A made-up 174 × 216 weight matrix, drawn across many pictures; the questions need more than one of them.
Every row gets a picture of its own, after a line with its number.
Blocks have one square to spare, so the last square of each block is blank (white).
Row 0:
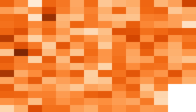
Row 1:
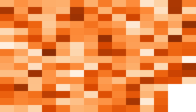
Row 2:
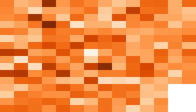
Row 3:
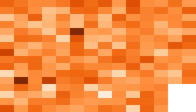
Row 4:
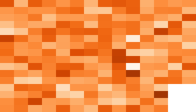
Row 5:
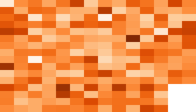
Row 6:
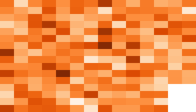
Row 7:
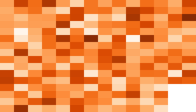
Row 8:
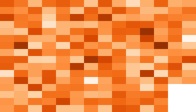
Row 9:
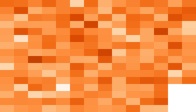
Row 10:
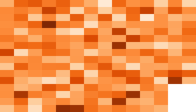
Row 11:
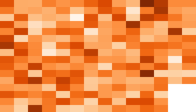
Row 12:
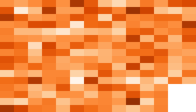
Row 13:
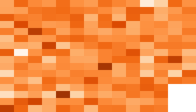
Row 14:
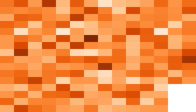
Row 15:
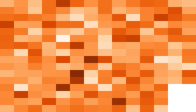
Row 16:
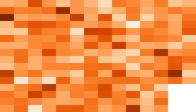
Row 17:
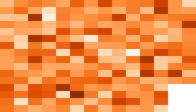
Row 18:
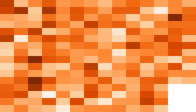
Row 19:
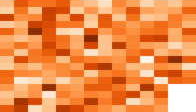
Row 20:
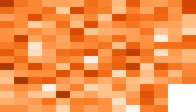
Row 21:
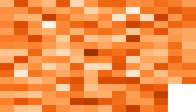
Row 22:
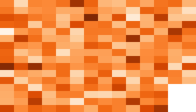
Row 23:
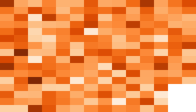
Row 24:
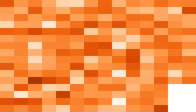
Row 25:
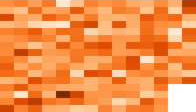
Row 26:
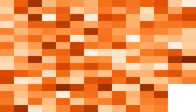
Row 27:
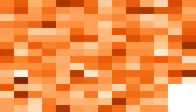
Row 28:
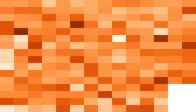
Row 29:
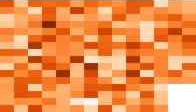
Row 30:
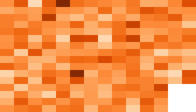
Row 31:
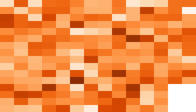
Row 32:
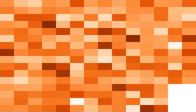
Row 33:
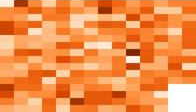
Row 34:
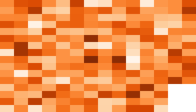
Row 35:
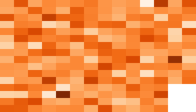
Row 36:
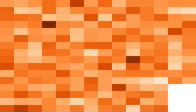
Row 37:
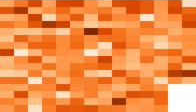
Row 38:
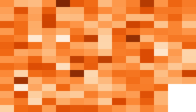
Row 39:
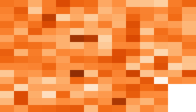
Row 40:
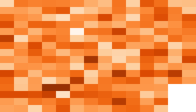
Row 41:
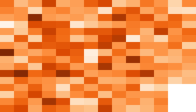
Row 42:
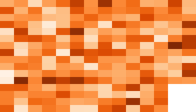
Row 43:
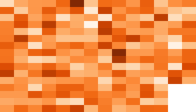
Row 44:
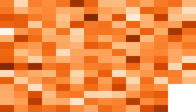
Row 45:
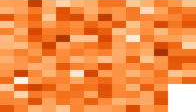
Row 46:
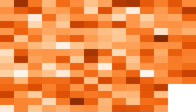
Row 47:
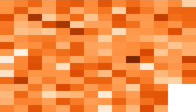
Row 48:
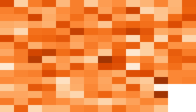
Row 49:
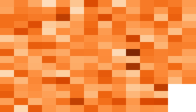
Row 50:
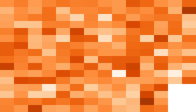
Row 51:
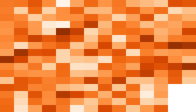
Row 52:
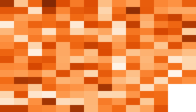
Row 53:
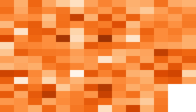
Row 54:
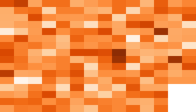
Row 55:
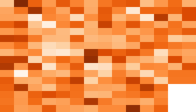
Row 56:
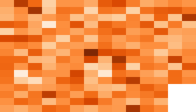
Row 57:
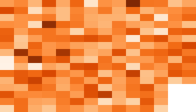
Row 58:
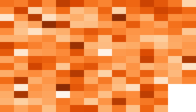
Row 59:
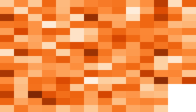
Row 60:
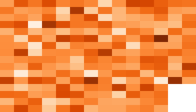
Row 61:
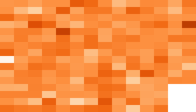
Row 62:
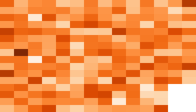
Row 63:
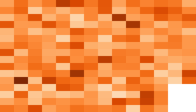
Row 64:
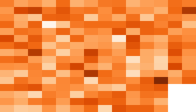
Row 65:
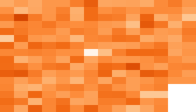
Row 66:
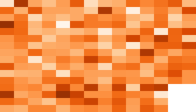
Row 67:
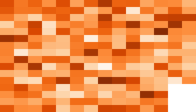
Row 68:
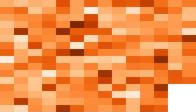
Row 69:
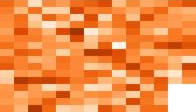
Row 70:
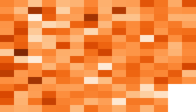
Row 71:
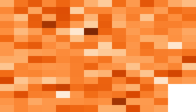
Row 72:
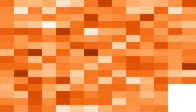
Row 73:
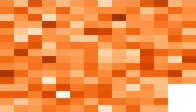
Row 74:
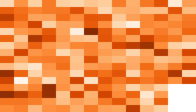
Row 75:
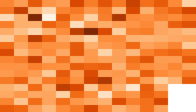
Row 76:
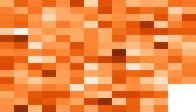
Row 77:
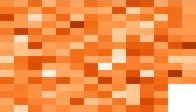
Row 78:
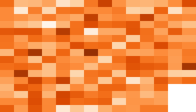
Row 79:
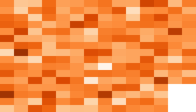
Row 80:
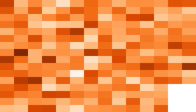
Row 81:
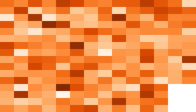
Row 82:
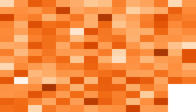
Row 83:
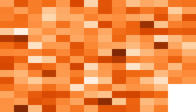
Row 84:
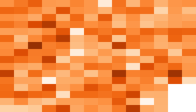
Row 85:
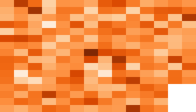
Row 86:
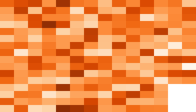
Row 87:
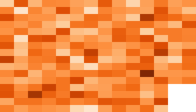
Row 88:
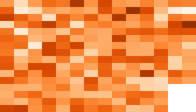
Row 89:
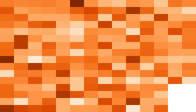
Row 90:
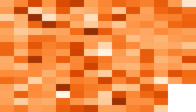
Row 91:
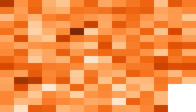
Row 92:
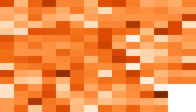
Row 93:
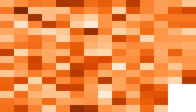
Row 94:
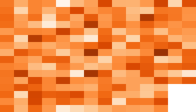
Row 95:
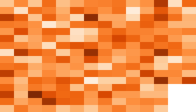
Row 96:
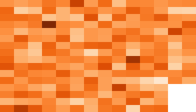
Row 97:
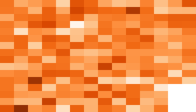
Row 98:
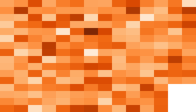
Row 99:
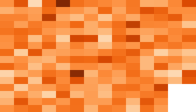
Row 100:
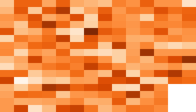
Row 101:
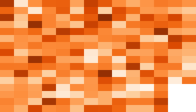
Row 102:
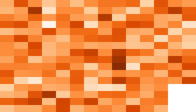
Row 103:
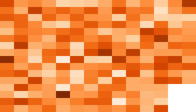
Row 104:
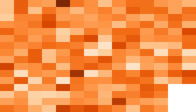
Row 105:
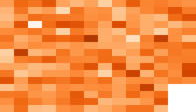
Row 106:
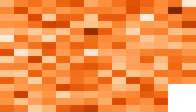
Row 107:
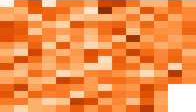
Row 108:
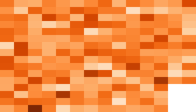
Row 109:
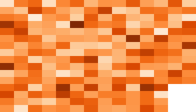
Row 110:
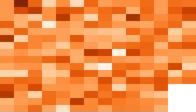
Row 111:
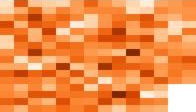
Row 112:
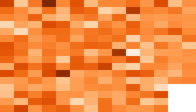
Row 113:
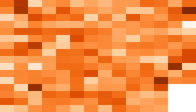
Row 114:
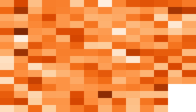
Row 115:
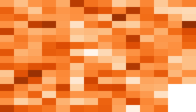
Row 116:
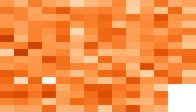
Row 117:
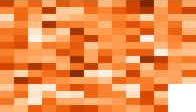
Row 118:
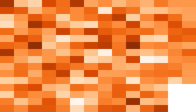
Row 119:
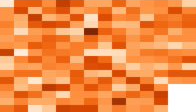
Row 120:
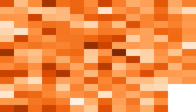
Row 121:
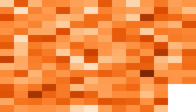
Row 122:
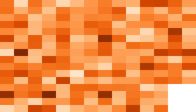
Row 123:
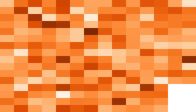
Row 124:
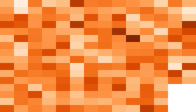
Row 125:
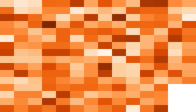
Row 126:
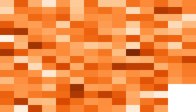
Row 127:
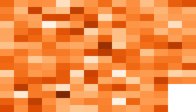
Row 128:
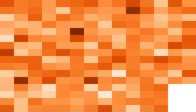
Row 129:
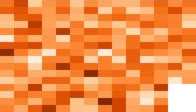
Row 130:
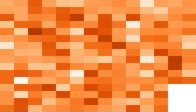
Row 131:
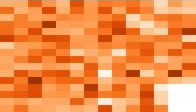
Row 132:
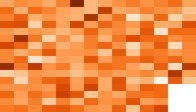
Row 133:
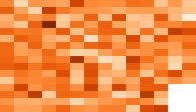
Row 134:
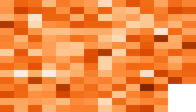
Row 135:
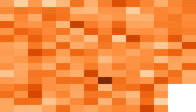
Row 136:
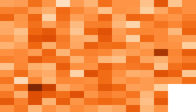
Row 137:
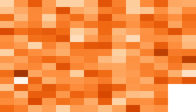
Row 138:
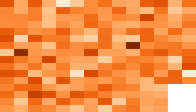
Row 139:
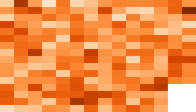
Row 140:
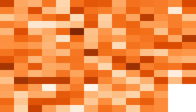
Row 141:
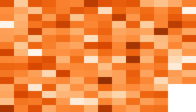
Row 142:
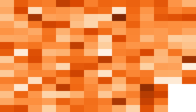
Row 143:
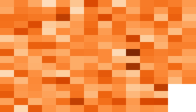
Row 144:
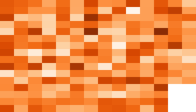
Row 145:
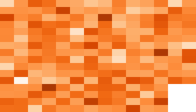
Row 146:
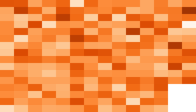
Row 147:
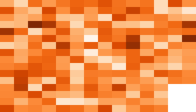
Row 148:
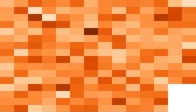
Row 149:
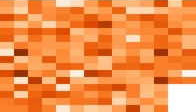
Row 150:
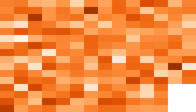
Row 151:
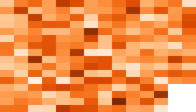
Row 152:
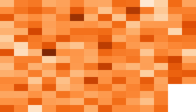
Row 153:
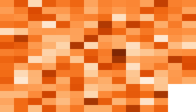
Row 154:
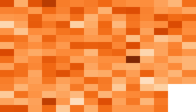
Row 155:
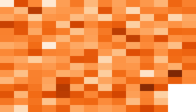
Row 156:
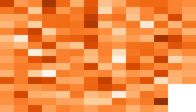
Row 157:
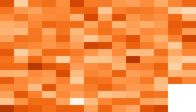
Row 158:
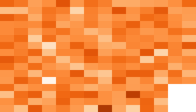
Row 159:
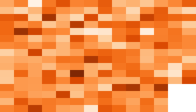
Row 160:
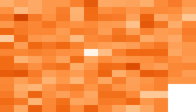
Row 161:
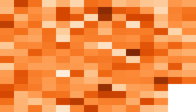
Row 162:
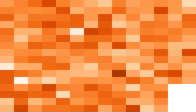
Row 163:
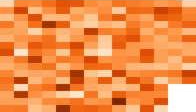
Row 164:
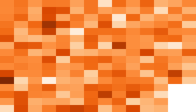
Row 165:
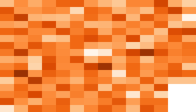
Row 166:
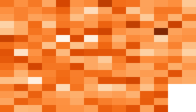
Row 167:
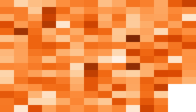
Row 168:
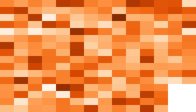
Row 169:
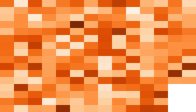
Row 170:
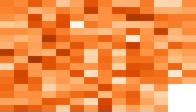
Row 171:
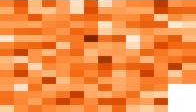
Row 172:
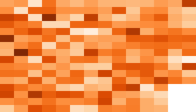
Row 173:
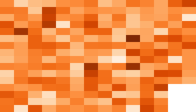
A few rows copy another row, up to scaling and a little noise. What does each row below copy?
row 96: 36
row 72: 78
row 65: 160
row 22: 44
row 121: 87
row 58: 81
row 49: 143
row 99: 30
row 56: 85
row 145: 82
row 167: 173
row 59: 95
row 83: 76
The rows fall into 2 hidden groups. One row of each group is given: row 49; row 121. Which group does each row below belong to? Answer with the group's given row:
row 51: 121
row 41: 49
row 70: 121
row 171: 49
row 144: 49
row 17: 121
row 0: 121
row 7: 49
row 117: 121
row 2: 49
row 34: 49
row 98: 121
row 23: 121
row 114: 49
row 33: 49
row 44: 49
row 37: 121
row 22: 49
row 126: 49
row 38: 121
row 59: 121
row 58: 121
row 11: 121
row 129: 49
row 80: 121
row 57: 49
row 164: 121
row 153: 49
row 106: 121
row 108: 121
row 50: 121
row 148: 121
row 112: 49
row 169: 49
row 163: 121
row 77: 49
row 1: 121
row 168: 121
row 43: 49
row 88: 49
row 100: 121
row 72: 121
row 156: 49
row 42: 121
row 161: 49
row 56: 49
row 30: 121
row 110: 49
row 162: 121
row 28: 49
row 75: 121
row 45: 121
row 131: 49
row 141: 49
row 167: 49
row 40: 121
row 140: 121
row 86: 121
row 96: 49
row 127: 121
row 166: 49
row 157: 49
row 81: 121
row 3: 121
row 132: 49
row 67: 49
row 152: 121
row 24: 121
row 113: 49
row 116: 121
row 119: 121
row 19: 121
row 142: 121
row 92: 49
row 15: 121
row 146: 49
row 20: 121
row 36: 49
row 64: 49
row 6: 49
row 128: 121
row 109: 49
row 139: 49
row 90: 121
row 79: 121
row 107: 49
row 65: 49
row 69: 121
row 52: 49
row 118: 49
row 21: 49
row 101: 49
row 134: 49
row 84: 121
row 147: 49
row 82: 121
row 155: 49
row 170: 49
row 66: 49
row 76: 49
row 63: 121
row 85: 49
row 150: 49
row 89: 49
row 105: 49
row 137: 121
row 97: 49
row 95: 121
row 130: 121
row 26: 121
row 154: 49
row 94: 121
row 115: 49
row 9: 49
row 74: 121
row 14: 49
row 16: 121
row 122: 121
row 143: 49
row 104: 121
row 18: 49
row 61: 49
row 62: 121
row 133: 49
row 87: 121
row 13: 121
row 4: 49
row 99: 121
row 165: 49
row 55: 49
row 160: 49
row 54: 49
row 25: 121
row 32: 49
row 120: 49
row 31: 121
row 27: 121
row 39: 121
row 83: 49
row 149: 121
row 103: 121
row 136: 121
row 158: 121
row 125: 49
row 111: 49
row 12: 49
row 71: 121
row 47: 121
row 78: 121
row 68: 49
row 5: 49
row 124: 49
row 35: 121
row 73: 121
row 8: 49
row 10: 121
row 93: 121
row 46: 49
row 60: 49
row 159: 121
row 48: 49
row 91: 121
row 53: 121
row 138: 121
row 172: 121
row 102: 49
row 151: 121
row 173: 49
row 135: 49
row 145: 121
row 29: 49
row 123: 121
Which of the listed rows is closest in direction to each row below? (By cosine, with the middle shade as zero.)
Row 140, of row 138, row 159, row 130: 138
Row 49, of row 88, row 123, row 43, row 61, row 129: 129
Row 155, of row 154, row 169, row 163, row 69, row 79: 169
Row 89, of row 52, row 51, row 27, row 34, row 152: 52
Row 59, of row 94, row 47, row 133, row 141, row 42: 94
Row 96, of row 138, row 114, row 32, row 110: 32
